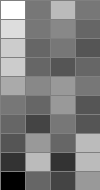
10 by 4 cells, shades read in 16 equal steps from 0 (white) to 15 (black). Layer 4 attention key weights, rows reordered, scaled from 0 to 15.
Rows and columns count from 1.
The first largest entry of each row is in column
2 4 4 3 4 4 2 1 1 1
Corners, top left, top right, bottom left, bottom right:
0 8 15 6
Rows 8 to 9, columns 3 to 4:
9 4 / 12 4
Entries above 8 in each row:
0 1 2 3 0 2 3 2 2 3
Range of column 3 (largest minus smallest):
8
